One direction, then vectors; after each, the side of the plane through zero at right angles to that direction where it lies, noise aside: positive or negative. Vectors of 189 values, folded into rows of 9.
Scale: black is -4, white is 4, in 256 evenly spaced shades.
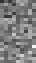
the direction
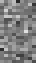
negative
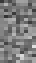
positive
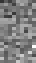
positive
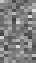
negative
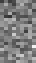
positive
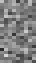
negative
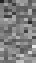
positive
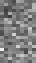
positive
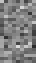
negative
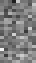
positive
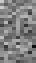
negative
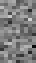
negative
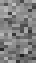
negative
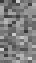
positive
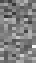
positive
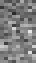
positive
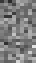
positive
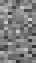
negative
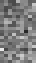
positive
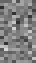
positive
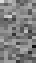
negative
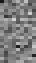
positive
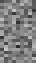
positive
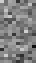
negative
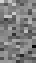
negative
